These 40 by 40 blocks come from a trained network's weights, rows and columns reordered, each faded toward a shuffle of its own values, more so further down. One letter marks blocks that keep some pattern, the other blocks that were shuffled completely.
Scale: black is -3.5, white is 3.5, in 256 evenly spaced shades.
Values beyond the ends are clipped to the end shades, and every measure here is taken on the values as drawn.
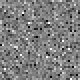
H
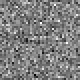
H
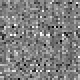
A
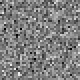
H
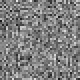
A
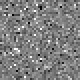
H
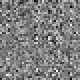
A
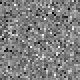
H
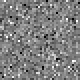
H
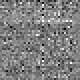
A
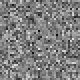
A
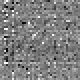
A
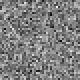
H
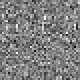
A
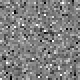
H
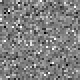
H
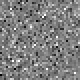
H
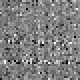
A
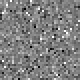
H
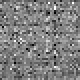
A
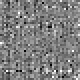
A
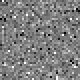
H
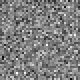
H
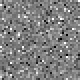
H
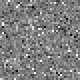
H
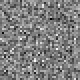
H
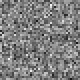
A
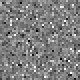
H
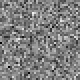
H
